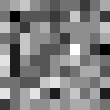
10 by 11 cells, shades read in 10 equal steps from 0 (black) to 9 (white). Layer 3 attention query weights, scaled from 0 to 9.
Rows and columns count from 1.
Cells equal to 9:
1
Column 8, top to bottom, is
4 7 5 5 9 7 4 5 7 6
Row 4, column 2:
3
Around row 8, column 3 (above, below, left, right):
4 6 4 3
